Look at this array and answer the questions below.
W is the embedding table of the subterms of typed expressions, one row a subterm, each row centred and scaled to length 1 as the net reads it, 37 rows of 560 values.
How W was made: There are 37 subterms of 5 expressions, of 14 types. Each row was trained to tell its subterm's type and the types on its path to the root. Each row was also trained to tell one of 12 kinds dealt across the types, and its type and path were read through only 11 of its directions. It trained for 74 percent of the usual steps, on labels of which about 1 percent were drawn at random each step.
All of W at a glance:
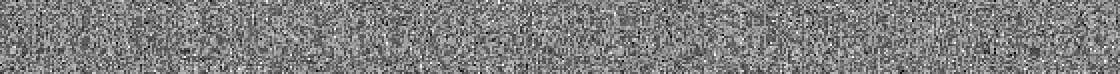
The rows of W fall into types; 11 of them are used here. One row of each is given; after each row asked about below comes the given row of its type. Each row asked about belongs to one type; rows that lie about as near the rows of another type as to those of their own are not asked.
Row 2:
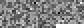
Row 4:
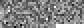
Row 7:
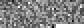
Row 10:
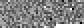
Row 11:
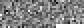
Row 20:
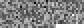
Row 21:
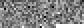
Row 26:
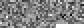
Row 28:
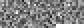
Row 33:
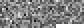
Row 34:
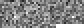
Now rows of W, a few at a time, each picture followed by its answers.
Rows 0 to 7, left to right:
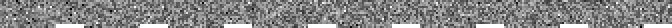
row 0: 28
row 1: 26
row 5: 33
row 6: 33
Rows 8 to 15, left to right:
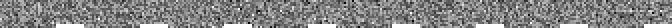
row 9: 20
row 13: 26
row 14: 28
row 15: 20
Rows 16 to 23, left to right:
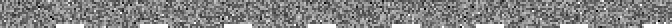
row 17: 26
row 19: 20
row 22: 11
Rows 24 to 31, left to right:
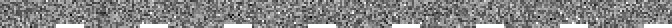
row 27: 34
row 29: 2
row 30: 28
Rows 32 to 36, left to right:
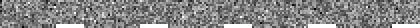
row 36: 33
